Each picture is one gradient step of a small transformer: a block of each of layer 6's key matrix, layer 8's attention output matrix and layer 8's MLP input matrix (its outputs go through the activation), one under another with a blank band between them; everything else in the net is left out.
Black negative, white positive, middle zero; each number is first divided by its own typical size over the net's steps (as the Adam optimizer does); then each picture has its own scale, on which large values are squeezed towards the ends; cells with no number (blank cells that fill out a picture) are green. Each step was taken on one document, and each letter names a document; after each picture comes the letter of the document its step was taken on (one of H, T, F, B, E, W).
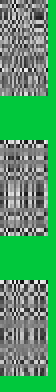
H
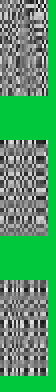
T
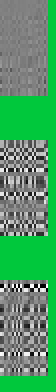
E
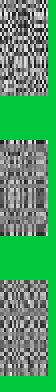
T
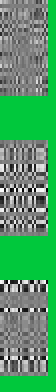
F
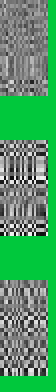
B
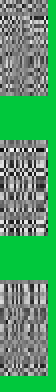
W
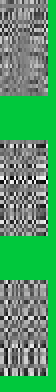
B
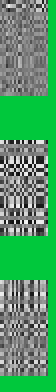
T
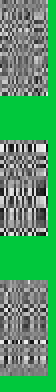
W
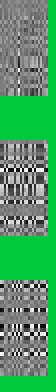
E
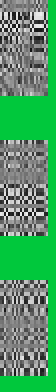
H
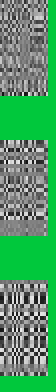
H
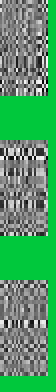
W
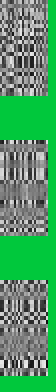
T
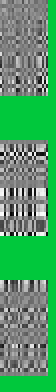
F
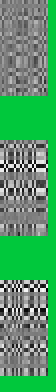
E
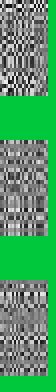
T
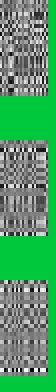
W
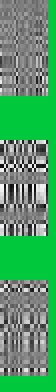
E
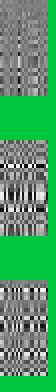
E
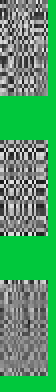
W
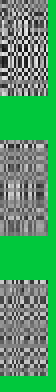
H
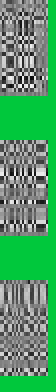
B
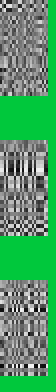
W
